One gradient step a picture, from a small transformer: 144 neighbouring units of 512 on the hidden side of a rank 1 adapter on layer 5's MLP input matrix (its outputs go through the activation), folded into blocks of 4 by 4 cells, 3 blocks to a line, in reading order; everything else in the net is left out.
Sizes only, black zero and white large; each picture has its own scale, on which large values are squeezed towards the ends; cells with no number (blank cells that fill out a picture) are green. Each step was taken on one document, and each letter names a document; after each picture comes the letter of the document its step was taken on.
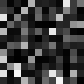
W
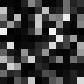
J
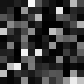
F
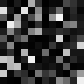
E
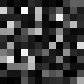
E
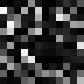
E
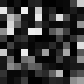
E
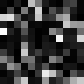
F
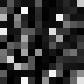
W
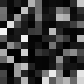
W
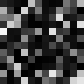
W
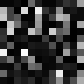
E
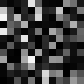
F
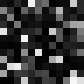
F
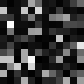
E
